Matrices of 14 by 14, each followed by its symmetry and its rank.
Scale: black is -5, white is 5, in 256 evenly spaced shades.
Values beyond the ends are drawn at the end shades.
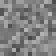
neither, full rank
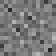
symmetric, full rank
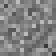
symmetric, full rank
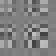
symmetric, rank one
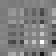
symmetric, rank one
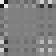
symmetric, rank one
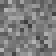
neither, full rank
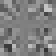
antisymmetric, rank two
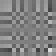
symmetric, rank one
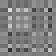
symmetric, rank one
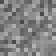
symmetric, full rank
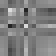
symmetric, rank one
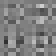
antisymmetric, rank two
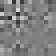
antisymmetric, rank two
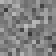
neither, full rank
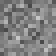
symmetric, full rank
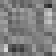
antisymmetric, rank two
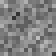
symmetric, full rank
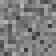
symmetric, full rank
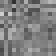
antisymmetric, rank two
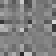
antisymmetric, rank two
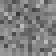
neither, full rank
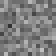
neither, full rank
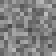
neither, full rank
